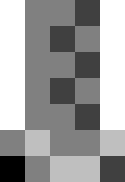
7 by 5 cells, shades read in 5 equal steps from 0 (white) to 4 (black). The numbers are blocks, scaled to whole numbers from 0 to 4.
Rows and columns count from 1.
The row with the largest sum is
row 7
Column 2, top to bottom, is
2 2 2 2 2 1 2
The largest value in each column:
4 2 3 3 3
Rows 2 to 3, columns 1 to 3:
0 2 3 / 0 2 2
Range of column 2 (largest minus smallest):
1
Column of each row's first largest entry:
4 3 4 3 4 1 1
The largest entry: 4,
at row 7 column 1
